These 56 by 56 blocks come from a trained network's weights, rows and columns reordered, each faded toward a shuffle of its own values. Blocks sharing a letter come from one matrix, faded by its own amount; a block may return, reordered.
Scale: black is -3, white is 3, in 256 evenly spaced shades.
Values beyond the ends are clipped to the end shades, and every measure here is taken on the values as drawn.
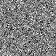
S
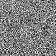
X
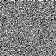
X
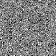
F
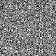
F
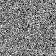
S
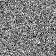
S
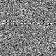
X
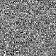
F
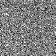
F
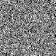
F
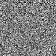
X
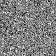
S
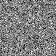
S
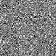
F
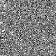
F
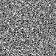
F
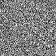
X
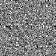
F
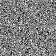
S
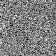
S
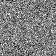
S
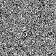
S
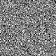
F
